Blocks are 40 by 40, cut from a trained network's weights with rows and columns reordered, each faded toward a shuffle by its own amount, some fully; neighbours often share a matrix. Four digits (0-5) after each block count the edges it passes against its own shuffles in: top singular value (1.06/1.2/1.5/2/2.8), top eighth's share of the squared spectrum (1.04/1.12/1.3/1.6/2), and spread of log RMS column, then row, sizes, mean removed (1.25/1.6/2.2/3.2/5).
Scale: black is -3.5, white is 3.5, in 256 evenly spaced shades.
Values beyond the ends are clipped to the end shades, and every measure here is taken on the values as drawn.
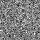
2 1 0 0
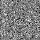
1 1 0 1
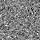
0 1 0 0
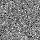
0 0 0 0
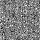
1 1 0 0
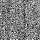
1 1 0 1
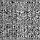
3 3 0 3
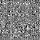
2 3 0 3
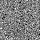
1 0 0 0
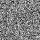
1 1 0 0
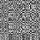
4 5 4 2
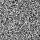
1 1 0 0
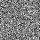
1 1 0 0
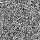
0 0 0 0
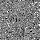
0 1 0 0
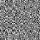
3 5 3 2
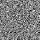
2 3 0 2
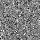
0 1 0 0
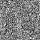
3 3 1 0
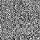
2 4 2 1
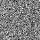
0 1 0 0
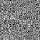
2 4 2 1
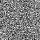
0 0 0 0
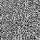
2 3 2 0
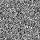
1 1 0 0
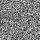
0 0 0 0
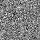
1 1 0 0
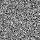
1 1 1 0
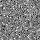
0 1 0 0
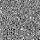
2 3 1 1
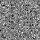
2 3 0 1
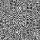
3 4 2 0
